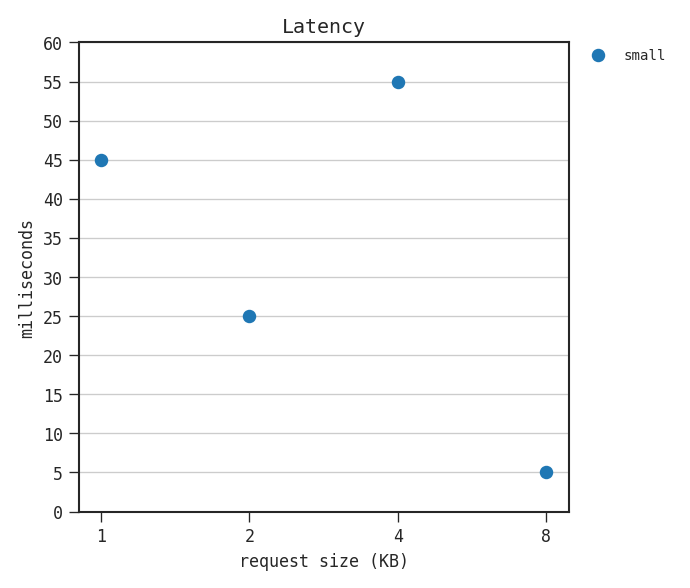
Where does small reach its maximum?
4
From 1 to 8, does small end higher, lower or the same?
lower
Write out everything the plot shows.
Title: Latency
x-axis: request size (KB), ticks 1 2 4 8
y-axis: milliseconds, ticks 0 5 10 15 20 25 30 35 40 45 50 55 60
Legend: small
Values:
small: 45 25 55 5
